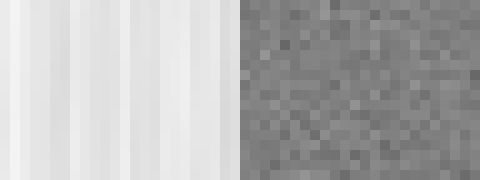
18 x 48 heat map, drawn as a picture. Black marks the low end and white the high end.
The table splits into one row of 2 panels. Panel 1,1: very high, streaked downward, faint in contrast. Panel 1,2: middling, fine-grained, faint in contrast.
